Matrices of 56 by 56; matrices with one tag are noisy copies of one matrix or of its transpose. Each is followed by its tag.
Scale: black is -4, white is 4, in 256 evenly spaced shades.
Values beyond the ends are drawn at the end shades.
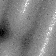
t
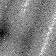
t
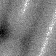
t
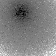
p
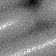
t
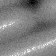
t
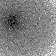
p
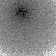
p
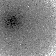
p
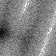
t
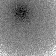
p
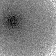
p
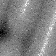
t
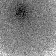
p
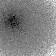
p
